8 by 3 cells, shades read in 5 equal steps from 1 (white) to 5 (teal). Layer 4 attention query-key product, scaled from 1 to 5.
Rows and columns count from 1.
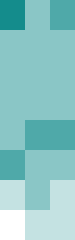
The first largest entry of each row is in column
1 1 1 1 2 1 2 2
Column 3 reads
4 3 3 3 4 3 2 2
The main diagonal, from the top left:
5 3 3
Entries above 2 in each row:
3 3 3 3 3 3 1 0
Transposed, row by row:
5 3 3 3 3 4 2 1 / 3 3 3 3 4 3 3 2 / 4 3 3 3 4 3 2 2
